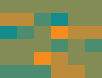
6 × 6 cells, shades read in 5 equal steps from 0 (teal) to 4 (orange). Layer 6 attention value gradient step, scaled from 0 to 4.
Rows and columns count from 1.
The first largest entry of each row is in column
1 1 4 1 3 4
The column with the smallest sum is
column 1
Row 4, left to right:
2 2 2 1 2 1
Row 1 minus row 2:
-1 -1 1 2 0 0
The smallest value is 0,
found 2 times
